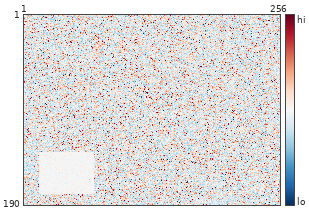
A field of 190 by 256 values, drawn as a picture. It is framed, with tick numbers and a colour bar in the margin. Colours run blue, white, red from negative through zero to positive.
Stripes: none. Grain: fine. Slope: none. Calmest part: bottom left. Mirror symmetry: none. Odd patch: calmer, in the bottom left.
